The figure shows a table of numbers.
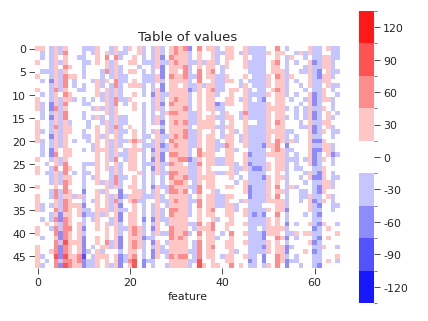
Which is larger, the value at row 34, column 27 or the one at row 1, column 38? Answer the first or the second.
the second
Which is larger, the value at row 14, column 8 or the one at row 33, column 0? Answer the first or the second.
the second
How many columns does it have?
66
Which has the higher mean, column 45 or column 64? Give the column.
45
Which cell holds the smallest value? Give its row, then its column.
45, 10
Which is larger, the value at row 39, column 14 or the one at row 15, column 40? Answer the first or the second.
the first
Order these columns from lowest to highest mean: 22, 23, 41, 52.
23, 22, 41, 52
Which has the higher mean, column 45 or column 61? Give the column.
45
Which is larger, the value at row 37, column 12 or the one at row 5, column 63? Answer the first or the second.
the second
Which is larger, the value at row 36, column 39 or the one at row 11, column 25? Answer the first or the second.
the first
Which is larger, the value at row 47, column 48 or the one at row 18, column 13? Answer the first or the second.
the second
